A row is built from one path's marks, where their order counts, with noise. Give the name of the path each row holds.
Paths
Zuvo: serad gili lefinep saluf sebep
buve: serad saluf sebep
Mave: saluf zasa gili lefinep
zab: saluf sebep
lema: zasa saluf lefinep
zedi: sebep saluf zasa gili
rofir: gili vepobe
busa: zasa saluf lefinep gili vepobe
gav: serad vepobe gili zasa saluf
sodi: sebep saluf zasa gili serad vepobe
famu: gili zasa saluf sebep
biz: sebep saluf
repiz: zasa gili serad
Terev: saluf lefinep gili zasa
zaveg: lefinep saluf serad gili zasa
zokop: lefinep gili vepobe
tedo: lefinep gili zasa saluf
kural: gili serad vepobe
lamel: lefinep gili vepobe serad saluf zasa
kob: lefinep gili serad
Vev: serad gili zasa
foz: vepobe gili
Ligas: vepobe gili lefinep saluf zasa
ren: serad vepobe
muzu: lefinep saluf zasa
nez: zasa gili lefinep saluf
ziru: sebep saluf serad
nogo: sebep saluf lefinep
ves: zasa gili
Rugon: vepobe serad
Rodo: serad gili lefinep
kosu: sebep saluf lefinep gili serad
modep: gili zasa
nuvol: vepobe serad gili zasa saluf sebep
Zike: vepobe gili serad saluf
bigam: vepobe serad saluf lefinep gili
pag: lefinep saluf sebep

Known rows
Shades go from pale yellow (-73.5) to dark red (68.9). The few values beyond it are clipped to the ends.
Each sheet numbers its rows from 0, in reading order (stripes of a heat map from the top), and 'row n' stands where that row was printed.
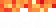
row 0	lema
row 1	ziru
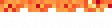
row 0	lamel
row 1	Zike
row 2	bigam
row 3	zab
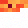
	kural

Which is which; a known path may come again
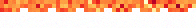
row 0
repiz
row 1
Zike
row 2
Mave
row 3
sodi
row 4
lamel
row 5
biz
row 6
rofir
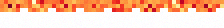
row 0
ren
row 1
nogo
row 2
Vev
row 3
nuvol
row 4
modep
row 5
zokop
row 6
zab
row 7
foz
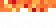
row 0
ziru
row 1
muzu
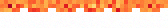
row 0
Rugon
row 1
nez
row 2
Ligas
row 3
lema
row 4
Terev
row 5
bigam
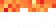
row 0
zaveg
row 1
kosu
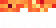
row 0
kural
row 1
zedi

